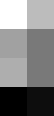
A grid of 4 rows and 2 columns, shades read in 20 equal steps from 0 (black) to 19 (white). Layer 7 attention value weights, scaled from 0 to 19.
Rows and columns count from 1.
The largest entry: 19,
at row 1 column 1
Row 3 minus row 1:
-6 -5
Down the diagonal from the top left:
19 9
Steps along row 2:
down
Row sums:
33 21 22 1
